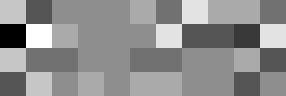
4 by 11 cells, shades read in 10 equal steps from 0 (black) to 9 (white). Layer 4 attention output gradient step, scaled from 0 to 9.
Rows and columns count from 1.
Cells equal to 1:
0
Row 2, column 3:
6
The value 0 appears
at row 2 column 1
